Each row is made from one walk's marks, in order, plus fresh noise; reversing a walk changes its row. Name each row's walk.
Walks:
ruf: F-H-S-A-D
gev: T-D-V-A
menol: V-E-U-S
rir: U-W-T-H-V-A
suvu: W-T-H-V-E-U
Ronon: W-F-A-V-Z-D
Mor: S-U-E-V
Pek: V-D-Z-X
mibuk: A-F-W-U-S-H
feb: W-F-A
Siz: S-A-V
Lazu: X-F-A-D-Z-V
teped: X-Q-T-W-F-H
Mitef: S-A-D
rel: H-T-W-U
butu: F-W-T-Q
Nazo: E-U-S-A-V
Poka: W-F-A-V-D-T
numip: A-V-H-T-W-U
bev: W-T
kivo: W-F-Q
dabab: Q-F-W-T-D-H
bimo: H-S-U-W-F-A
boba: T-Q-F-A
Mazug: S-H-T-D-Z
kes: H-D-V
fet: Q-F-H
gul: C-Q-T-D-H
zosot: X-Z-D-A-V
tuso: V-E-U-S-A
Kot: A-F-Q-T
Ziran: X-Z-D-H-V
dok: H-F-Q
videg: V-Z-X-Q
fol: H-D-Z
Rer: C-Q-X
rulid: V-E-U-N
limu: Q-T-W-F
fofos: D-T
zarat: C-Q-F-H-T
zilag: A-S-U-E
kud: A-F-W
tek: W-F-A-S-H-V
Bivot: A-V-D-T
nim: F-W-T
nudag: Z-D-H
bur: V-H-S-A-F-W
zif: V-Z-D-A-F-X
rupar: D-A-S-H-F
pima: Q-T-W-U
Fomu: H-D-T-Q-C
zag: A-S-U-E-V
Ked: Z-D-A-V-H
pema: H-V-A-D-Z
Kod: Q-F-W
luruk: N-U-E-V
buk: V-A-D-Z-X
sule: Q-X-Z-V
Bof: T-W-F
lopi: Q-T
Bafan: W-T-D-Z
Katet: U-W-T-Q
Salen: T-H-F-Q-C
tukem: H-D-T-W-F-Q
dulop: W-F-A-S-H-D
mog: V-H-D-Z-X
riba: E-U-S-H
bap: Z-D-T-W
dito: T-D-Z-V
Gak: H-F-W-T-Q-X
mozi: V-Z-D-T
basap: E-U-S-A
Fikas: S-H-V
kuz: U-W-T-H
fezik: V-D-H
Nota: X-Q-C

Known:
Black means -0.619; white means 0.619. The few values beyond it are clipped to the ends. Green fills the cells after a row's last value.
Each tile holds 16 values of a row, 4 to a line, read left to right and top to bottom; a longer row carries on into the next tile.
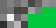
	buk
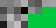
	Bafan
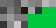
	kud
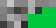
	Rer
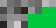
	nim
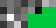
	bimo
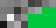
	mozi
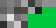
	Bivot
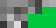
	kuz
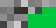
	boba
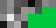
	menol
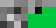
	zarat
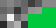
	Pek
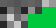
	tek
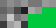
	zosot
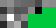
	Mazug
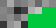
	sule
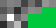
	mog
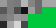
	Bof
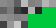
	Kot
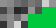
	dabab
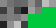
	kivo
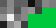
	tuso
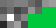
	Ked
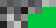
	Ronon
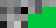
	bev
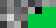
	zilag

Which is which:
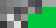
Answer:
rir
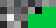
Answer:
Mitef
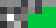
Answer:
fol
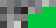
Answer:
Lazu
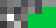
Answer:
pema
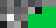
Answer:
Siz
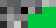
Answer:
feb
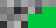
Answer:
lopi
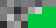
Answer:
videg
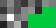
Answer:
Fikas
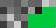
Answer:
mibuk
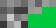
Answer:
Ziran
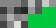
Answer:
Gak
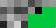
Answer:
fofos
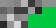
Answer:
gev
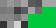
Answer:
Katet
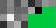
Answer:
zag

